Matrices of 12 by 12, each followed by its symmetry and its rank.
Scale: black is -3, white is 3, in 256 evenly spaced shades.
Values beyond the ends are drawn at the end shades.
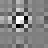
symmetric, rank one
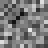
symmetric, full rank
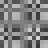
symmetric, rank one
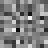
antisymmetric, rank two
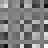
symmetric, rank one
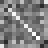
symmetric, full rank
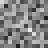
symmetric, full rank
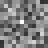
symmetric, full rank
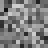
neither, full rank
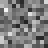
neither, full rank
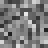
neither, full rank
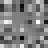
antisymmetric, rank two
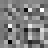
antisymmetric, rank two
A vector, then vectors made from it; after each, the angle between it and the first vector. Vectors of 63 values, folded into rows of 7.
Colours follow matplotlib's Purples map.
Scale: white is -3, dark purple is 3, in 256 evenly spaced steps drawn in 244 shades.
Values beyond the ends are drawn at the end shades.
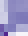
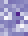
orthogonal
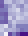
nearly opposite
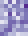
partly aligned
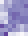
nearly parallel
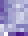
nearly opposite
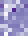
orthogonal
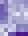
nearly opposite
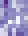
partly opposed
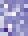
orthogonal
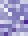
partly aligned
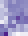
nearly parallel
